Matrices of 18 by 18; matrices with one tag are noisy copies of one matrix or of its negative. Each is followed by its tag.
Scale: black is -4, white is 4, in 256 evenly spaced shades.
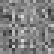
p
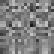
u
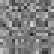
u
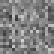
p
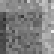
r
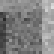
r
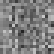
p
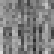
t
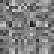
u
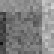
r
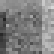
r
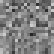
u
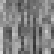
t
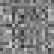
p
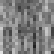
t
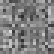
p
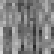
t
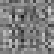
p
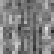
t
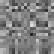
u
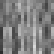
t
